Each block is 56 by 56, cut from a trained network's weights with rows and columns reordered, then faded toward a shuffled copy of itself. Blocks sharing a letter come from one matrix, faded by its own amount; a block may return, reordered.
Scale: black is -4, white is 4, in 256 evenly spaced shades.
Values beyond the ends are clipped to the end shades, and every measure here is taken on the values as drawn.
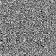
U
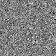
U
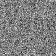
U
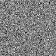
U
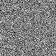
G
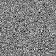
U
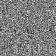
U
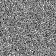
G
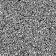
G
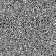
U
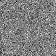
G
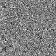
U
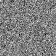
G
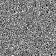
G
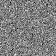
G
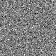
G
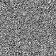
U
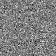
U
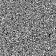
G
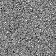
G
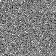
G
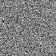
U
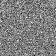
G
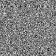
U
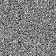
U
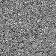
G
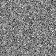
G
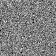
G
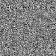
U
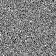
G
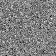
G
